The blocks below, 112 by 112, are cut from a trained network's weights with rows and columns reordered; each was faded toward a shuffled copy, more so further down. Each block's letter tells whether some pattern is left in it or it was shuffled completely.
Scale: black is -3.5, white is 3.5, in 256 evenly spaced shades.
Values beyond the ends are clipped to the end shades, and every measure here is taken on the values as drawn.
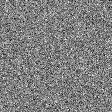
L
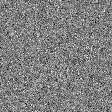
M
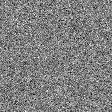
M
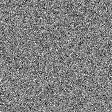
M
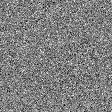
M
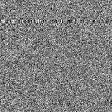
L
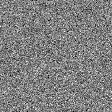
L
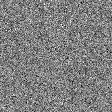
L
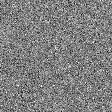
M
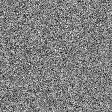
M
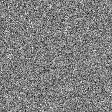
M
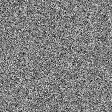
M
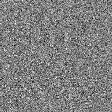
L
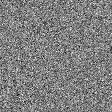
M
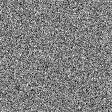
M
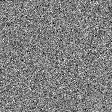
M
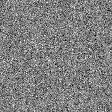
L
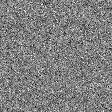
M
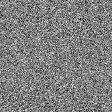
L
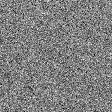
M
